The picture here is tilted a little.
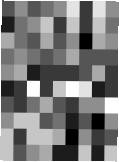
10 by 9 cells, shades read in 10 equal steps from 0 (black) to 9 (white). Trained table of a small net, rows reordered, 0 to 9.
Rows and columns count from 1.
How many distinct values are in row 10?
5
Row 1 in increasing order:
2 3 3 4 5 5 5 8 8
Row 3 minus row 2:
5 0 -2 -1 1 -2 -2 -1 1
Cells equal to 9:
3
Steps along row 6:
up up down up up down down up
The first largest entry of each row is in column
6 4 1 6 2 3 9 2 1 1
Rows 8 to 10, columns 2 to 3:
7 7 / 2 7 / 3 5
